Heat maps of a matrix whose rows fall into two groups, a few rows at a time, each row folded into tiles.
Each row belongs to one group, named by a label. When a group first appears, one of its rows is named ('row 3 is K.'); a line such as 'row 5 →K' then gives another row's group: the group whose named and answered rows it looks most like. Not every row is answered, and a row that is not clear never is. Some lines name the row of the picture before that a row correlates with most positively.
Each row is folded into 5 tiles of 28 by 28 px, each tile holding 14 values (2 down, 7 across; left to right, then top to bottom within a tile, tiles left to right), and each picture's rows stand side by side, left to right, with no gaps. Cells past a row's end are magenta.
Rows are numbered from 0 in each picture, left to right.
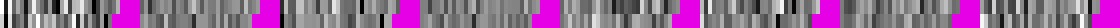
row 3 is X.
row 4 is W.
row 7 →X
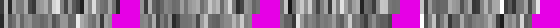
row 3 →X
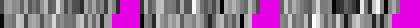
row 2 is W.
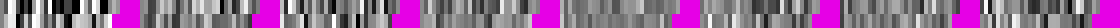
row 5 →W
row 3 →W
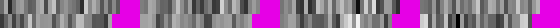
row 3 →X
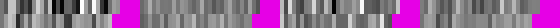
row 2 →X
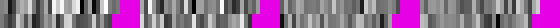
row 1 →X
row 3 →X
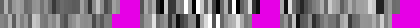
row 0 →W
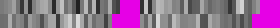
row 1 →W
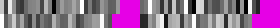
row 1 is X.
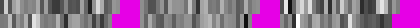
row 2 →W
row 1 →X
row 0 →W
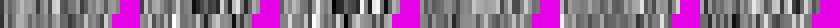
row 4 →X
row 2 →W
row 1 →W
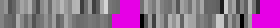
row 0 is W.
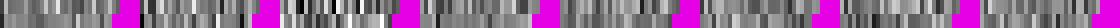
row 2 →X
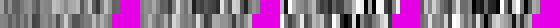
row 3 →W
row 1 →W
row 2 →X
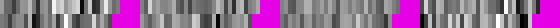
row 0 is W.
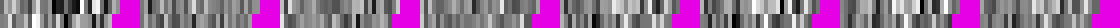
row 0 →W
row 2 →X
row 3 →X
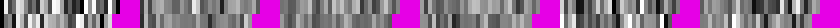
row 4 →X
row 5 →W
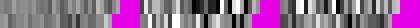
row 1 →W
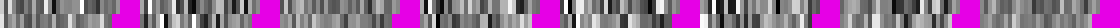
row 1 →X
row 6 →W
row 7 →W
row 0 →X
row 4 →W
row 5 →X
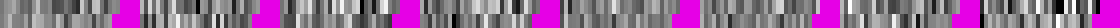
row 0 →W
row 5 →X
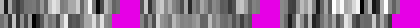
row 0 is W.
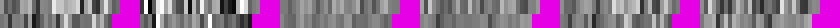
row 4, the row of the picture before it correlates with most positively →2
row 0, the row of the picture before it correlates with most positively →2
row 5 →W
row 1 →W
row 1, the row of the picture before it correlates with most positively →1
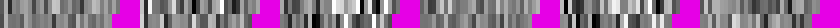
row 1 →X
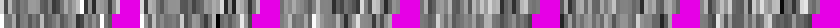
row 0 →X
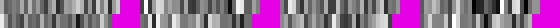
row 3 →W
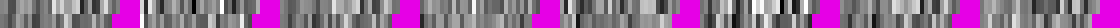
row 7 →W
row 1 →X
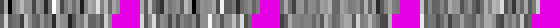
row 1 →X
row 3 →X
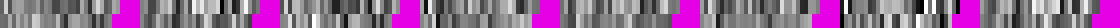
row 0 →W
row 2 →W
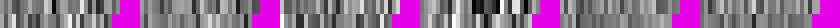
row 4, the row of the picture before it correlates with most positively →3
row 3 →W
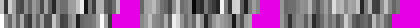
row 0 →X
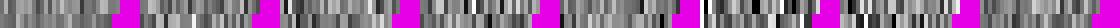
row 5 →X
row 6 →X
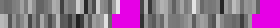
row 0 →X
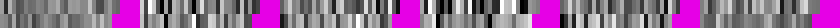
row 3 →W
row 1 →X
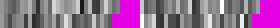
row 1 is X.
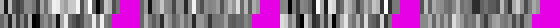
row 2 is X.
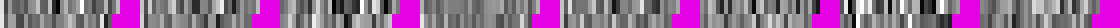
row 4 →X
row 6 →W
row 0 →X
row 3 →X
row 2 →W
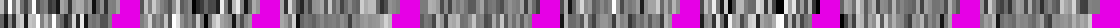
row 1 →W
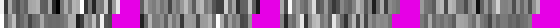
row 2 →X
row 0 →X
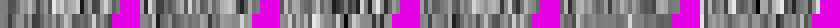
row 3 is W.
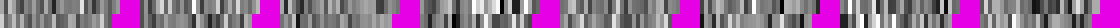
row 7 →W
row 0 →X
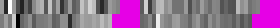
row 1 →W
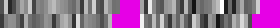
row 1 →X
